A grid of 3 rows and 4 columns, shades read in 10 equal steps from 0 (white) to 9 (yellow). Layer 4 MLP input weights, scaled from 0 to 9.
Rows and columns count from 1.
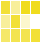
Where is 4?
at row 1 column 2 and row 2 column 1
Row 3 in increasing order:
6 7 7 8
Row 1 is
8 4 9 9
